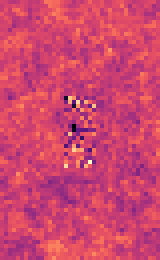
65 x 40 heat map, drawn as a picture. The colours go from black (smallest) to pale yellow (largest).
Mirror symmetry: none. Slope: none. Odd patch: rougher, in the centre. Roughest part: centre. Histogram: heavy tails on both sides. Stripes: none.
